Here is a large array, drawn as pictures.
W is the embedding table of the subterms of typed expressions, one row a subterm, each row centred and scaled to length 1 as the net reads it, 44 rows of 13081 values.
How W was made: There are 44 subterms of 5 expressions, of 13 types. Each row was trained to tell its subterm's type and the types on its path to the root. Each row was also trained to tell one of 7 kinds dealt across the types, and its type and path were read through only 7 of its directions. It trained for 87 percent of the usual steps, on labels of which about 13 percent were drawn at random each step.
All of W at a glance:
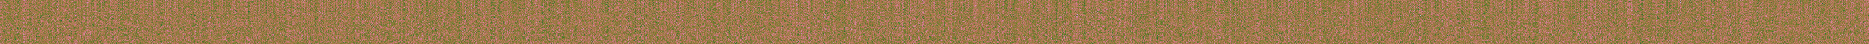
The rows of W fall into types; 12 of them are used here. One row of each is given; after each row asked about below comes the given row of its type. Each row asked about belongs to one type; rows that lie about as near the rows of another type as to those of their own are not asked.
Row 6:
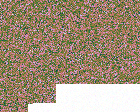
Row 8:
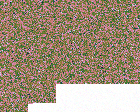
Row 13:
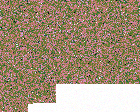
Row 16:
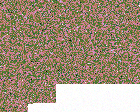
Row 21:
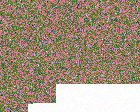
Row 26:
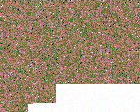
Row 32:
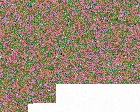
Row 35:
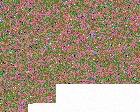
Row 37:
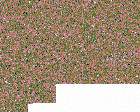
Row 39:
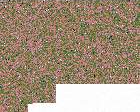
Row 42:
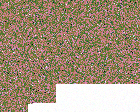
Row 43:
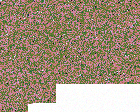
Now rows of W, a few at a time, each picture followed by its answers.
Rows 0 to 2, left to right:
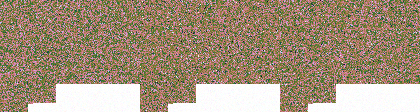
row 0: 26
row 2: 13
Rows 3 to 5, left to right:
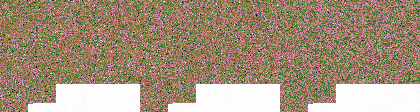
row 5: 13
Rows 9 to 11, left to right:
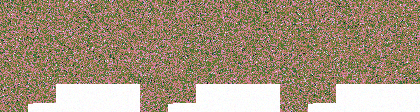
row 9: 42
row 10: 26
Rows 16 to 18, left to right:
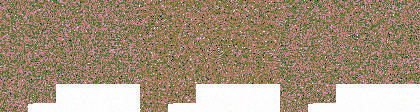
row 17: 16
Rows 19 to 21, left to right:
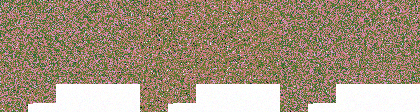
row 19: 42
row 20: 13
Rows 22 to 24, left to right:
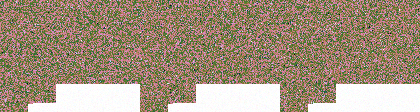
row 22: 37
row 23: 37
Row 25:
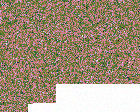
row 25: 6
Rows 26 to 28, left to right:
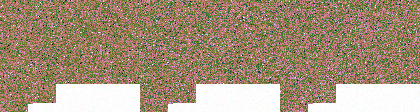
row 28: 35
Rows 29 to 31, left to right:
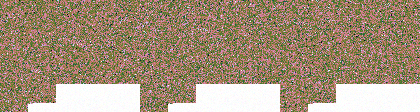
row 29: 42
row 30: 37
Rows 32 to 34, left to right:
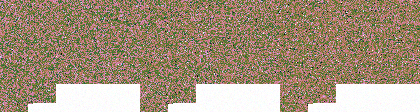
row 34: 16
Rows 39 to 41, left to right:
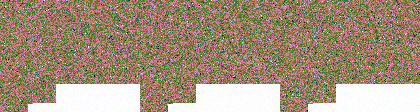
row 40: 43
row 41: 6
